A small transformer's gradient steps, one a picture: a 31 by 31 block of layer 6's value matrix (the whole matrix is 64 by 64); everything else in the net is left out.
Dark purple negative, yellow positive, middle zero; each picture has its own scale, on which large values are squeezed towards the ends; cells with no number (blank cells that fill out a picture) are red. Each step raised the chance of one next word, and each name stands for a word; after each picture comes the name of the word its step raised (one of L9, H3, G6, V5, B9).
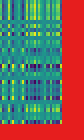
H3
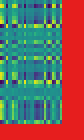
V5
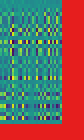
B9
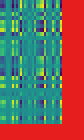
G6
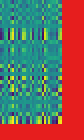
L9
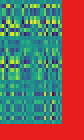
B9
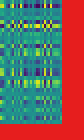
V5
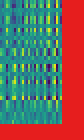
H3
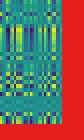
L9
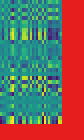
L9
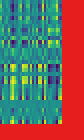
H3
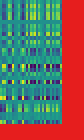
H3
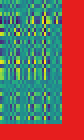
B9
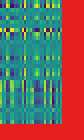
G6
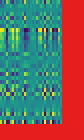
L9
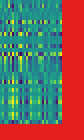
G6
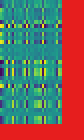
V5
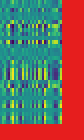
V5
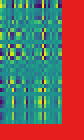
G6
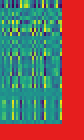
G6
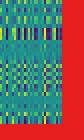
L9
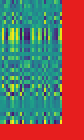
L9
